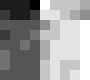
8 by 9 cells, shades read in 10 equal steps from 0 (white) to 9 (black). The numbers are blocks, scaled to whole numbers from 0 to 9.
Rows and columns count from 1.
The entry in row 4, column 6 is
2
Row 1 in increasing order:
0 2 2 2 3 8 8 8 9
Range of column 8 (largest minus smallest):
2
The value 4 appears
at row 2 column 9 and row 3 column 5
